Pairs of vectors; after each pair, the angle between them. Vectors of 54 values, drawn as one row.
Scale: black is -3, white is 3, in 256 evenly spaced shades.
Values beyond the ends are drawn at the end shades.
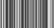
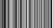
partly opposed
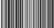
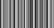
partly opposed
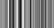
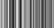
nearly parallel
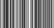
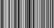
nearly opposite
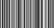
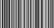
nearly parallel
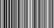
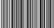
orthogonal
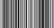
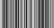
nearly parallel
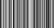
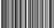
partly opposed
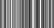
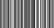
orthogonal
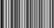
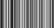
nearly parallel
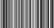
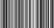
nearly parallel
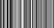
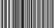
nearly opposite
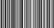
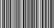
nearly opposite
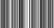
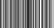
partly opposed
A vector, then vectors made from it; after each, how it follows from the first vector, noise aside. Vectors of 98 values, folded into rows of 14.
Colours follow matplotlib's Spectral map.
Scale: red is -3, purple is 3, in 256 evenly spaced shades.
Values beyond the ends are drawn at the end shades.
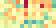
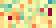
wrapped around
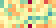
wrapped around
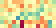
wrapped around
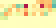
partly zeroed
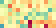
wrapped around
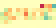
partly zeroed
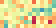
wrapped around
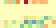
partly zeroed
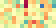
sign-scrambled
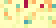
partly zeroed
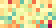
wrapped around
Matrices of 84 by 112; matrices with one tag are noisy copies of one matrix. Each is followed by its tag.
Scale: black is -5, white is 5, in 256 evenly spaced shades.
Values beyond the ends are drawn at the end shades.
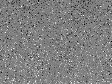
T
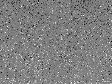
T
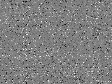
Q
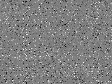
Q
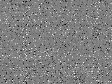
Q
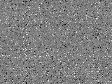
Q
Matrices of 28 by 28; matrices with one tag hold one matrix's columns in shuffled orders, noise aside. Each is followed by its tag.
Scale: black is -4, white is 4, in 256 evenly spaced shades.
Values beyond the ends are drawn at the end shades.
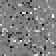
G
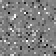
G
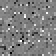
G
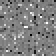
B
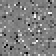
G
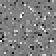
G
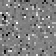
B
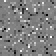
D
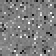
B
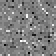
G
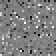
B
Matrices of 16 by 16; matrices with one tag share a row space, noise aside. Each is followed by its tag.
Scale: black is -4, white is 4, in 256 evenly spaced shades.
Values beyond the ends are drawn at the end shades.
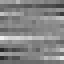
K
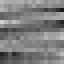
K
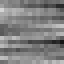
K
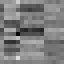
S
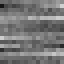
K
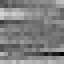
K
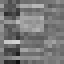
S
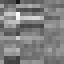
S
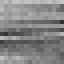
K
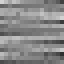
K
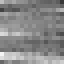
K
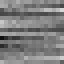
K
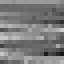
K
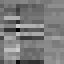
S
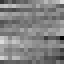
K
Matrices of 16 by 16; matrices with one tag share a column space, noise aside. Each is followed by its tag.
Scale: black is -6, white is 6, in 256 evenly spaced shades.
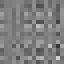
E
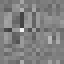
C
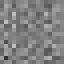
E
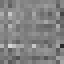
E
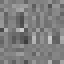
C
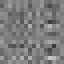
E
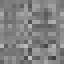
E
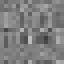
C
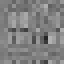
C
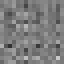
E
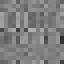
C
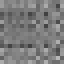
E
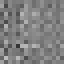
E
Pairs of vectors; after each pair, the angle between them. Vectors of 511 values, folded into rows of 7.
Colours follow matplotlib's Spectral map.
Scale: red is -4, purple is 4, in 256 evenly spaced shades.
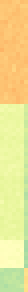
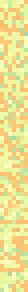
orthogonal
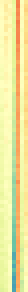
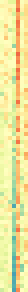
nearly parallel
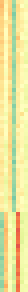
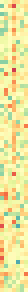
partly opposed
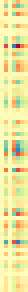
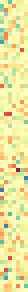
orthogonal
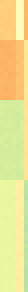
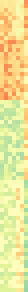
nearly parallel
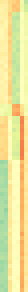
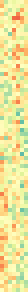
partly opposed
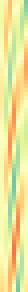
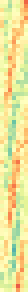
nearly opposite
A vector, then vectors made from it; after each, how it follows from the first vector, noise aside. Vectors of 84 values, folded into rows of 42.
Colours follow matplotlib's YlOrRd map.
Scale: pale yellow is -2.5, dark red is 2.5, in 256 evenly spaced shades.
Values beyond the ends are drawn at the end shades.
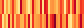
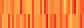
shrunk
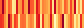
reversed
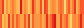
shrunk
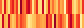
sign-scrambled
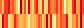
sign-scrambled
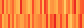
shrunk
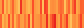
shrunk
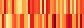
sign-scrambled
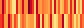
reversed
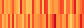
shrunk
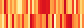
sign-scrambled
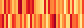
sign-scrambled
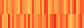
shrunk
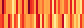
reversed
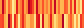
reversed
